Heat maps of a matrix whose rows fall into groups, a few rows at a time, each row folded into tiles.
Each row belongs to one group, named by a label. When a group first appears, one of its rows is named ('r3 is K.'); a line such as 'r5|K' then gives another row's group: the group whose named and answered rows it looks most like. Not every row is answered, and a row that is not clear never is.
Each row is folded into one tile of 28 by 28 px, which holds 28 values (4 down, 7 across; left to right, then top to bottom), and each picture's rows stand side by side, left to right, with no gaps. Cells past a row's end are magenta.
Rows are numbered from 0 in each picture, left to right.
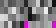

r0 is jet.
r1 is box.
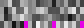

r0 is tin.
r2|box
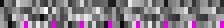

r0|tin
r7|box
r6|box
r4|tin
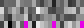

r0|tin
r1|box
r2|box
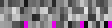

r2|tin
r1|box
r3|tin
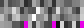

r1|jet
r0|jet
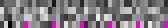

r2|box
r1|jet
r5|box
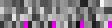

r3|tin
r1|tin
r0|tin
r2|jet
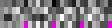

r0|box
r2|jet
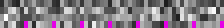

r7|box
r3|box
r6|tin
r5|jet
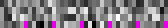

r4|jet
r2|box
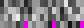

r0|jet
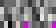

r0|tin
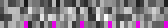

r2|jet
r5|jet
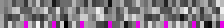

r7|tin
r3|jet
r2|tin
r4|tin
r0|box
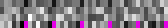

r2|jet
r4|tin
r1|jet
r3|box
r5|tin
